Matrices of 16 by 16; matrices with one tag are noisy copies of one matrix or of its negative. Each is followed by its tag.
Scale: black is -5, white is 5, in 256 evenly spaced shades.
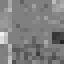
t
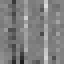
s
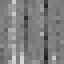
s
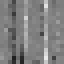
s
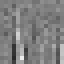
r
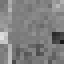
t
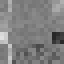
t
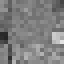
t
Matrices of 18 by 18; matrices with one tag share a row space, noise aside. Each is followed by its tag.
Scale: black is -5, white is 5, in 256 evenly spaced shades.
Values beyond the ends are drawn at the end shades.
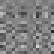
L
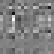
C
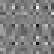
L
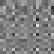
L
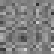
L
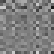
L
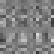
L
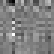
C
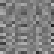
L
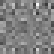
L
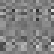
L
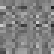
L
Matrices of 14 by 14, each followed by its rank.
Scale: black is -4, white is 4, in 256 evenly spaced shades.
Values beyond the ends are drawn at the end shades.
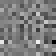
three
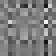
two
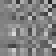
three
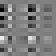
one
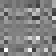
two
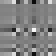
one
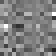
three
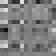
two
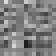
three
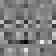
two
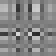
one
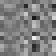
two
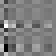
one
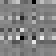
two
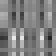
one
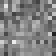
three
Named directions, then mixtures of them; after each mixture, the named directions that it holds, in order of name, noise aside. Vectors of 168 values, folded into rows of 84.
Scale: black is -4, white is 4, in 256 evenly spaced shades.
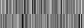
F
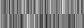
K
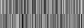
F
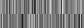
F, K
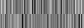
F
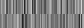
F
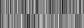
K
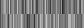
K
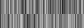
K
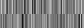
F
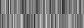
K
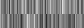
K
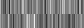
K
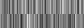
K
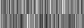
K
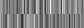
F, K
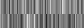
K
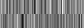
F, K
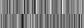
F, K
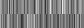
F, K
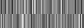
F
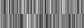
K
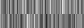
K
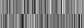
F, K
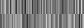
F, K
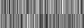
K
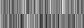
K
